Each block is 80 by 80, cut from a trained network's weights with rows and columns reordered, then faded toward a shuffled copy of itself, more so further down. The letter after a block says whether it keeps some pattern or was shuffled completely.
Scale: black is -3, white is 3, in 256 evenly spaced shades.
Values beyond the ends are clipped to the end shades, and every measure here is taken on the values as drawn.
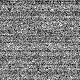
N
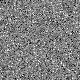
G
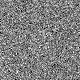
G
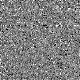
N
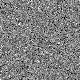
G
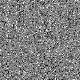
N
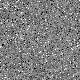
G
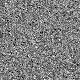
G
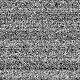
N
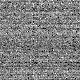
N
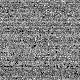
N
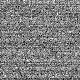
N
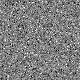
G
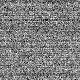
N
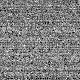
N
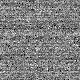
N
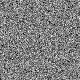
G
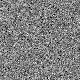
G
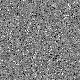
G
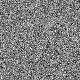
G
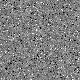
G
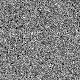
G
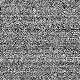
N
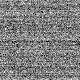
N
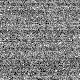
N
